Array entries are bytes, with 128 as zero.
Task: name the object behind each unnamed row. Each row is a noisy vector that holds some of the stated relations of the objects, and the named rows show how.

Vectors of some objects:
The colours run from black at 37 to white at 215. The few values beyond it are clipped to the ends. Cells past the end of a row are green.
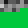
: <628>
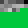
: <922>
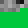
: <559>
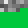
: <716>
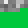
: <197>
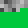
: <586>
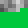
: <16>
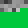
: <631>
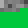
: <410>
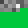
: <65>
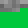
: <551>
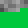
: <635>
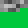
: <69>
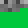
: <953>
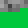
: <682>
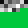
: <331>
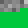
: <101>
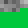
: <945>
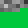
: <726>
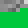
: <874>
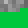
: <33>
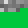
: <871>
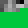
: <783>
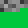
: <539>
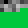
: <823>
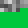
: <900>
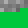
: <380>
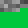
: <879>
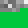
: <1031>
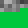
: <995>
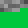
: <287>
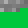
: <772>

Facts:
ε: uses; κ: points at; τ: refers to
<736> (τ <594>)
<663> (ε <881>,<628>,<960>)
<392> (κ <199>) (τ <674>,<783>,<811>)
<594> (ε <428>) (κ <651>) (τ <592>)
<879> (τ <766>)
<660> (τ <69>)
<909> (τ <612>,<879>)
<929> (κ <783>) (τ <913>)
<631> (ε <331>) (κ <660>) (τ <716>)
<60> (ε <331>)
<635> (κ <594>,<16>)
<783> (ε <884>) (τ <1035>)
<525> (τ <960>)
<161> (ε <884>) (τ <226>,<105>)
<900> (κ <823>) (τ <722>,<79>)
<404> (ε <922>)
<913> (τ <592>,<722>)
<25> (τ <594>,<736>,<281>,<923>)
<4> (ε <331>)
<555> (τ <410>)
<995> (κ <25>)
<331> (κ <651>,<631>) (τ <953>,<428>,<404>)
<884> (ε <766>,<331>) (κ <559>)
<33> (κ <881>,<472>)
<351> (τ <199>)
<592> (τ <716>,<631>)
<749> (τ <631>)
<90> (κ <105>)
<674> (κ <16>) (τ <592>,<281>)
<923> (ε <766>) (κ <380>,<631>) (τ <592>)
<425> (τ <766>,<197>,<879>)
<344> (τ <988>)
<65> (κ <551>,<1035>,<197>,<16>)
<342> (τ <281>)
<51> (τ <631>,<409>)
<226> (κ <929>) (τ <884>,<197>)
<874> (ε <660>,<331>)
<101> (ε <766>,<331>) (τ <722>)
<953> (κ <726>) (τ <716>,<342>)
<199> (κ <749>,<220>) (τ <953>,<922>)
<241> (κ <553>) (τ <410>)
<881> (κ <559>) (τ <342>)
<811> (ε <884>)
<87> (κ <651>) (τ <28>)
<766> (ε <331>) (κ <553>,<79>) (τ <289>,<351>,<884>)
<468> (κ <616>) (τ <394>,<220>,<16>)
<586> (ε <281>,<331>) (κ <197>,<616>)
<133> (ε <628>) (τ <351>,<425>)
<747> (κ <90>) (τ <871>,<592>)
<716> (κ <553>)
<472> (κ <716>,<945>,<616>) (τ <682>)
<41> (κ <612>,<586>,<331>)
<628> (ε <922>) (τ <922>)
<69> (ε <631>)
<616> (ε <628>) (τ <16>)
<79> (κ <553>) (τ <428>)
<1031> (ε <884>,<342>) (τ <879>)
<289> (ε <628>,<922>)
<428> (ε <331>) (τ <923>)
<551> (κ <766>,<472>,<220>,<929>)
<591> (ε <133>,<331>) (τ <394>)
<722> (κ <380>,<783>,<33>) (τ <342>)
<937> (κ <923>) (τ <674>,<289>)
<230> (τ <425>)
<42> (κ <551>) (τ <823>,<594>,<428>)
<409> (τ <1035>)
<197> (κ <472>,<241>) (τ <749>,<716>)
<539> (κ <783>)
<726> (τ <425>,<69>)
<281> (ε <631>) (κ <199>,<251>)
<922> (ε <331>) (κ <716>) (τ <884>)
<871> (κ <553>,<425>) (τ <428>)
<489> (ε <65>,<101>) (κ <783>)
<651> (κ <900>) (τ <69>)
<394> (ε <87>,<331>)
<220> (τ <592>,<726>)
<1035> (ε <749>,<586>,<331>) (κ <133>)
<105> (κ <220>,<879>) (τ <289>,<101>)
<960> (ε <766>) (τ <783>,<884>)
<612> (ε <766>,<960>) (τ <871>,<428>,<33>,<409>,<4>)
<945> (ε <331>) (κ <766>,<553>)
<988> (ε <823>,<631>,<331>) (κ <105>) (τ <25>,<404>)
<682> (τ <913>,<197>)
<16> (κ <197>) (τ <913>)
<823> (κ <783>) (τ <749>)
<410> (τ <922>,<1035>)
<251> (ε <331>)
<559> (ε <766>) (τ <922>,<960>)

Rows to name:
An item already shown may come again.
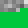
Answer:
<988>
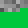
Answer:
<289>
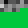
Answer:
<628>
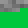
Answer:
<551>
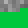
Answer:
<33>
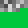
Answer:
<342>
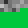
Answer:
<428>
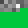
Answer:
<65>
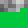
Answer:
<16>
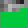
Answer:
<811>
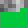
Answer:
<16>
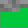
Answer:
<551>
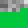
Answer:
<594>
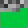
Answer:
<766>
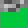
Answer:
<69>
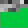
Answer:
<660>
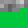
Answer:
<472>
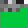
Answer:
<489>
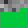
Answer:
<428>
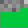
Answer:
<101>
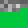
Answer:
<960>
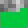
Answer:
<16>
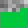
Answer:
<594>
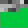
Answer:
<660>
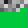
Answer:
<394>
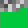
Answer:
<342>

